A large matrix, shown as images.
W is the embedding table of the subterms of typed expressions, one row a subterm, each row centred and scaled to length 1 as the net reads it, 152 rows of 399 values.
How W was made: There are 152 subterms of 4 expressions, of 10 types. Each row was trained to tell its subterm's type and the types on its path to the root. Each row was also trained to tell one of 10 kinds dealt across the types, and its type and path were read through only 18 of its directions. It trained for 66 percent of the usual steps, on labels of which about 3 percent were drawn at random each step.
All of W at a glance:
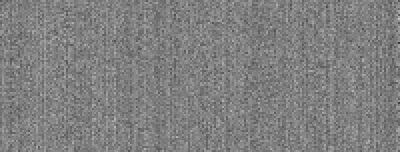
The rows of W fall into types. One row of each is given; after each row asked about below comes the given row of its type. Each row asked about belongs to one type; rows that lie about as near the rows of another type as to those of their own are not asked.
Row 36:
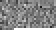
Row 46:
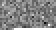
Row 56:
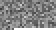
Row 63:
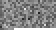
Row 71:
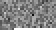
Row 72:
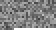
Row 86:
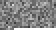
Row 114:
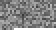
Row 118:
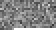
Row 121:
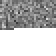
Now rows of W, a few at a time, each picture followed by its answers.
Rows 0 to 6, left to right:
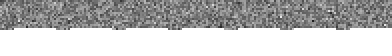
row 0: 118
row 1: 121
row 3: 121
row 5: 72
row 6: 71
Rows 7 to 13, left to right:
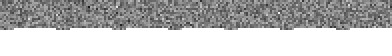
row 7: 36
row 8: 63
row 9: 118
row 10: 46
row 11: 72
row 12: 121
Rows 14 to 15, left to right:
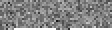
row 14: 121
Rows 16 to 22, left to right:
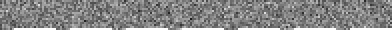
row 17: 56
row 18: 46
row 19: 114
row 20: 46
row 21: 114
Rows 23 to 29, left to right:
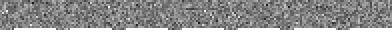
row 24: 114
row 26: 114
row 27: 72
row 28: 56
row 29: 46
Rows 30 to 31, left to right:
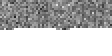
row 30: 36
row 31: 72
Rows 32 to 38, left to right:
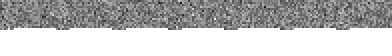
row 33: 36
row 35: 86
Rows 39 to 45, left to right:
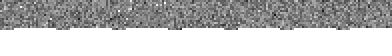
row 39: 121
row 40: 114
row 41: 118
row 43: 118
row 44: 63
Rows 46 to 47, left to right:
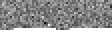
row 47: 121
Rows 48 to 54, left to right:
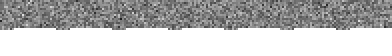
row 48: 114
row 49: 121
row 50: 72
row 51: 86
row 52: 72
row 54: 121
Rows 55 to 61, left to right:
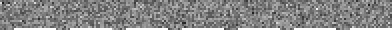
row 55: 86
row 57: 71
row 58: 63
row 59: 118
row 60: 63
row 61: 114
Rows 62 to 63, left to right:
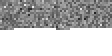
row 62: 86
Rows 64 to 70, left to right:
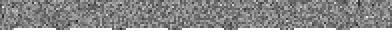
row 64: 46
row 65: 118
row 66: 71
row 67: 71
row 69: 63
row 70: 86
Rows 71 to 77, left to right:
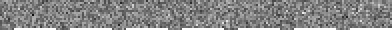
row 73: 36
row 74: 72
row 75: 63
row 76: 71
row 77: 72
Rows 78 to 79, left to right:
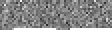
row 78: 56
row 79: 118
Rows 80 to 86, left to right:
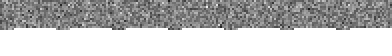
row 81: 46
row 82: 121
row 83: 63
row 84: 46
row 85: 63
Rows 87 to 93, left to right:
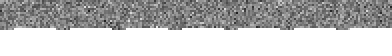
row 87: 56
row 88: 63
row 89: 56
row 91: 36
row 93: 56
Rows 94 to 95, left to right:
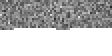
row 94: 36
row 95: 46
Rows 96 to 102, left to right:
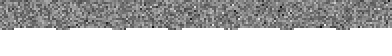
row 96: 114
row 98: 121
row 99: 121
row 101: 72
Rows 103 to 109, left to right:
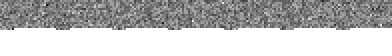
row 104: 86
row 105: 72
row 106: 63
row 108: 86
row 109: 36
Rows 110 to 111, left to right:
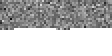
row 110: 86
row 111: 63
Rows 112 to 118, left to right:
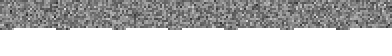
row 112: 114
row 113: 121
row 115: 63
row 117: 36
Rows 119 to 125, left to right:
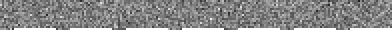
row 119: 72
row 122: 63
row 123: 121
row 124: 46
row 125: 71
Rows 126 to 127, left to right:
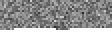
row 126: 72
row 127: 72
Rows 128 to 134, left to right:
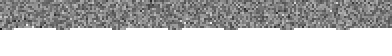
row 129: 71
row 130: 56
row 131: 71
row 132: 72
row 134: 46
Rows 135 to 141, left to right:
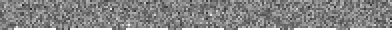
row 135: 114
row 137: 56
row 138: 72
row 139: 56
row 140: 86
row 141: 118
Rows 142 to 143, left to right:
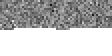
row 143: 56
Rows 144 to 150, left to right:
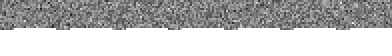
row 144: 46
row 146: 71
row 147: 63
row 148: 114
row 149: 121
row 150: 114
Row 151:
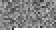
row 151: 121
